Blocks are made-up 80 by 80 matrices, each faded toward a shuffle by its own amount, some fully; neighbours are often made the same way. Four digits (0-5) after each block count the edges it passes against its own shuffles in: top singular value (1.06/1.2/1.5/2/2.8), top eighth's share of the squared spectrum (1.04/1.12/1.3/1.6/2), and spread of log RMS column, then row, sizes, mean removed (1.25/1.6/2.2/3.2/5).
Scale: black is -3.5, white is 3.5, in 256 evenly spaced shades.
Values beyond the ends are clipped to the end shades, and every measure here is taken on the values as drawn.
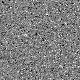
0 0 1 0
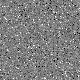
0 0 0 0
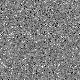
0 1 0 1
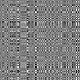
5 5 4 4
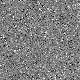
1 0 0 0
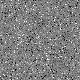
2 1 0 0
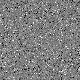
2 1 0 0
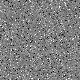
0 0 0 0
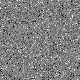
2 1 0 0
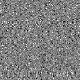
4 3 1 2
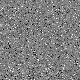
2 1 0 0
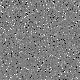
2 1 0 0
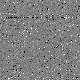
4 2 0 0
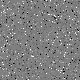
1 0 0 0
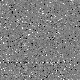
3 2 0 1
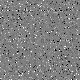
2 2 0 1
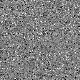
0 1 0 2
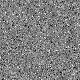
0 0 0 0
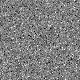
0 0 0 0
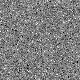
0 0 0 0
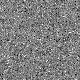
0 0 0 0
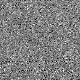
1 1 0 2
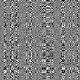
5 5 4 3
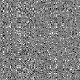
4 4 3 2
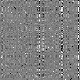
5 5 3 2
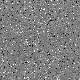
1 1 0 0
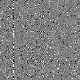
4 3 2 1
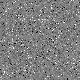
1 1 0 0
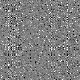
4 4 2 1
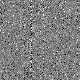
2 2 2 0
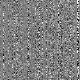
2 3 4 0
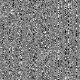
2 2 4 0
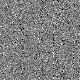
1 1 2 0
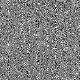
1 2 3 0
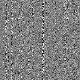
2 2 4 0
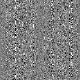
2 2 4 0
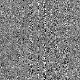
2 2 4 0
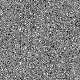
1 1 1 0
